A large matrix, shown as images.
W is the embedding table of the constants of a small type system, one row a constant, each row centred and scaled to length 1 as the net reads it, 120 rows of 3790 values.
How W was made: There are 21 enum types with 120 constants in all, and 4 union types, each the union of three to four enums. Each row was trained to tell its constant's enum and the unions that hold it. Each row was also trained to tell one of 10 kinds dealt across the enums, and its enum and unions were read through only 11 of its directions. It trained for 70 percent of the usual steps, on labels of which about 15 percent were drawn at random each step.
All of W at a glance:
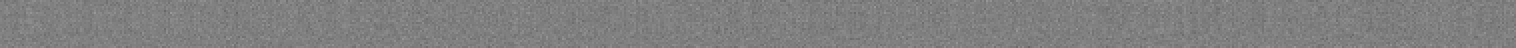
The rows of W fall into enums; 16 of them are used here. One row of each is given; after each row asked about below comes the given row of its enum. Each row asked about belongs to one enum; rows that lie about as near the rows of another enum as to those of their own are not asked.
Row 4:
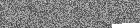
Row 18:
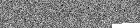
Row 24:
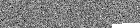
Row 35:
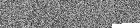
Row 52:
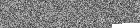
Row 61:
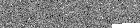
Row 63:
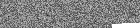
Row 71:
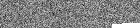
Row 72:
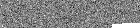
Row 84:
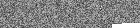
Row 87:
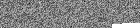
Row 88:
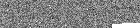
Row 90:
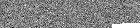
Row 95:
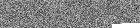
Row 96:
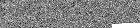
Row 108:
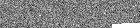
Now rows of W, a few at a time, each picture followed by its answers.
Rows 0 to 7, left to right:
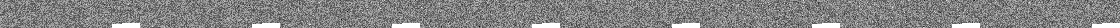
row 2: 71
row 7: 71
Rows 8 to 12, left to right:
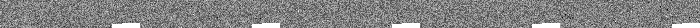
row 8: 63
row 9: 72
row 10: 84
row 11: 24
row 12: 52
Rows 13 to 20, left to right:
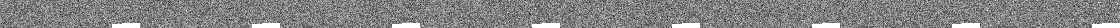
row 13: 108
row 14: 108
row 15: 88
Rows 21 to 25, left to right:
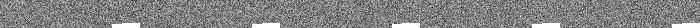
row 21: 63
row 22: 71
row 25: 63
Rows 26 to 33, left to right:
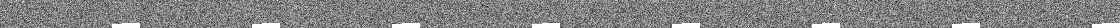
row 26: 24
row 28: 90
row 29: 18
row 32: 63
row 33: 35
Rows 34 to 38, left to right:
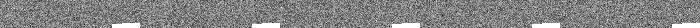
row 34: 63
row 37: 87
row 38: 87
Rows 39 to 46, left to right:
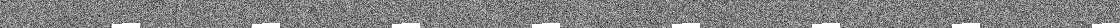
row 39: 72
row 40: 71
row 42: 52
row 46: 4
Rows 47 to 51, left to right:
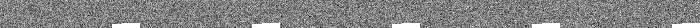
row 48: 72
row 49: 108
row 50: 108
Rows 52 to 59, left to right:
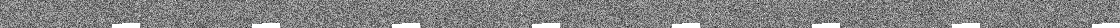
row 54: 90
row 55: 35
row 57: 4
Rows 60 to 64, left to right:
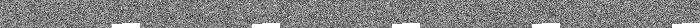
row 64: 35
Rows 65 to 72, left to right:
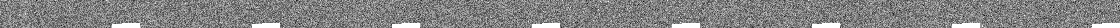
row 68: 87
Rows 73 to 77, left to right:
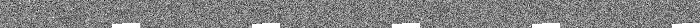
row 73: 72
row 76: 88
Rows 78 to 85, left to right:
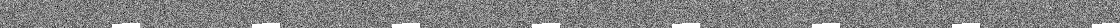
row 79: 52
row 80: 90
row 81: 4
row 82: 24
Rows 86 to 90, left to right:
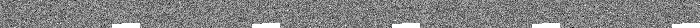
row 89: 88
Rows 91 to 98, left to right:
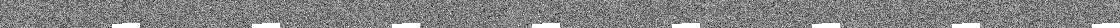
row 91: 52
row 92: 87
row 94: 71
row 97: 87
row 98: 90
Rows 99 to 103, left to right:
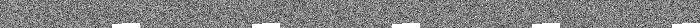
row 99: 90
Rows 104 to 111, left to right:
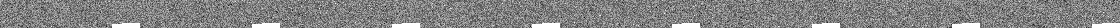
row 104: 24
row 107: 63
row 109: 4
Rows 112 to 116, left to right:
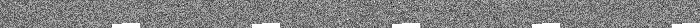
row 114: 88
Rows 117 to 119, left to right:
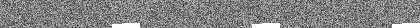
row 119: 24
